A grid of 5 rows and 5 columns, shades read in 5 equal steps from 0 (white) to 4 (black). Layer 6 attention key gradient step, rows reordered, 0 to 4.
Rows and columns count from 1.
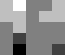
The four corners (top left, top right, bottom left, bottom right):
1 1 2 3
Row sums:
6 6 9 11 13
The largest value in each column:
2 4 2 2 3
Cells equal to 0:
1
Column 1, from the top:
1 1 2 2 2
